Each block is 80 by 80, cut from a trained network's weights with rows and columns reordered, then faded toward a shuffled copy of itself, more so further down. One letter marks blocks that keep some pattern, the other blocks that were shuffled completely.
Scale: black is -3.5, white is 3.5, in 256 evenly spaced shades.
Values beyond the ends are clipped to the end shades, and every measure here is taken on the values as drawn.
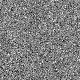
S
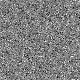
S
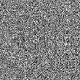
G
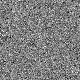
S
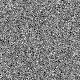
S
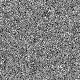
S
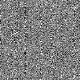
G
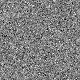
S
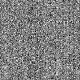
G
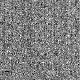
G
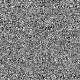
G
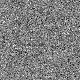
S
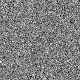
S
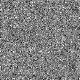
G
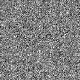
G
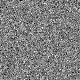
S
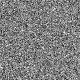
S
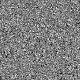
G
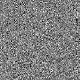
G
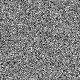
S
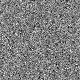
S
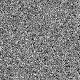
S
